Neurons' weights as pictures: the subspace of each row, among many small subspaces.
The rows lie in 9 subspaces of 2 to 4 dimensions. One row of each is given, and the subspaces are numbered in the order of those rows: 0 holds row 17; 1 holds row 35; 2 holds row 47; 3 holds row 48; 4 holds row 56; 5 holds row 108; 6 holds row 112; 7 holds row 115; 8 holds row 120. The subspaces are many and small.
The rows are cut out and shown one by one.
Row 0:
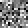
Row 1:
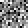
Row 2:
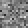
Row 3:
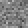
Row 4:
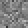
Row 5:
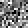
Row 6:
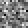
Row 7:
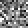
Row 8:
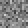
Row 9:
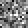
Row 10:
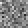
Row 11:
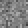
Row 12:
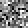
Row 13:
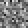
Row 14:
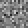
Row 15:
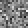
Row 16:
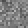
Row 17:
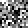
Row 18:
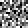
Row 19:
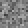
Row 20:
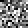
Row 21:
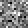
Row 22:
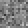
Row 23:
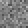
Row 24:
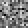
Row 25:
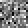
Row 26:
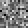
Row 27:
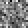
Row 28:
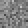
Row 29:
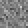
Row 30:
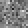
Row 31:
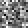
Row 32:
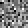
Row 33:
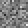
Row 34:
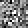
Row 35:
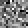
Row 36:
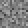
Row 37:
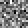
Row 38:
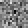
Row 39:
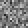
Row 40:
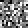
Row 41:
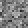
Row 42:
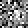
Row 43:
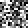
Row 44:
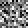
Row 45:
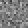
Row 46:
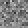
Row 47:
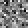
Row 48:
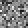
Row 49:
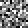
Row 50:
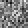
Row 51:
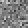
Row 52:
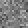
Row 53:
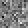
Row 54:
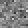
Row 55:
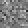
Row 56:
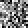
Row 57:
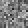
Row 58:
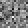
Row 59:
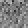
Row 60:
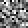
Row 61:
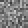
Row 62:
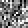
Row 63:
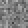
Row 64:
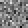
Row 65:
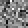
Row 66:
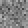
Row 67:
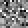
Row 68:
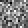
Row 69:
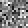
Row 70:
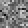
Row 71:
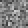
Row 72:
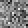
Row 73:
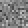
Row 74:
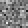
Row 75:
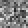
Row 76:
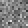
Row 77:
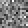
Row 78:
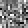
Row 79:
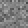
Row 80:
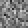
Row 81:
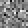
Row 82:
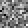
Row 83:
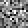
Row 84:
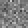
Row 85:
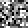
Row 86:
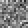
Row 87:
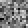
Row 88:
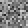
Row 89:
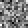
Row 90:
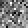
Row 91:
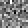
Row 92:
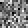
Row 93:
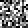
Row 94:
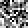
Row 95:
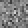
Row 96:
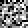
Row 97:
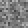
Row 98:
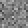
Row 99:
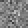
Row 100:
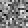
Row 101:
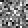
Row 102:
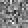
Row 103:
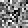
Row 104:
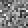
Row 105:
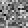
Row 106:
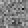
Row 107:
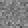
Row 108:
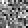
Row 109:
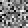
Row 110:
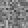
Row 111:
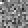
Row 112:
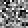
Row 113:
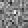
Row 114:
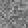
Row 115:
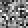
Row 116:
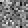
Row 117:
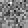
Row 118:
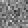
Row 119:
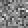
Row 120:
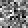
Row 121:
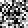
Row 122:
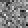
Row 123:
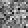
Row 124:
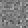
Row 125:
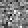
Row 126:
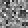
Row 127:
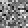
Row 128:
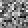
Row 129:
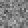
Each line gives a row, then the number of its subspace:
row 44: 8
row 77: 0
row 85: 4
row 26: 7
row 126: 6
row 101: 1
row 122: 2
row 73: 7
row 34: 4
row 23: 5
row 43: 1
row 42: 8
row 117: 3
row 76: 0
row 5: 7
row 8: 1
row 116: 1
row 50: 5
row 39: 3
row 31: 2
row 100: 7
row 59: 3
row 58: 8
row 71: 2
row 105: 3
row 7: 8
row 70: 7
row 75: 8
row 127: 3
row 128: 5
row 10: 3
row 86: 5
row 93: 1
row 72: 4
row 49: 1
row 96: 5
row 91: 1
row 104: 7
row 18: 1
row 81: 1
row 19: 5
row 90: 5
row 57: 5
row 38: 2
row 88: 3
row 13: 2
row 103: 0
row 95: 4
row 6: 2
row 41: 5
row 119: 7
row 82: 3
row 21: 5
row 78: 5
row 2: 5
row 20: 0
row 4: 5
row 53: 5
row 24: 7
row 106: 3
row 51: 5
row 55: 2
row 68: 3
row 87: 8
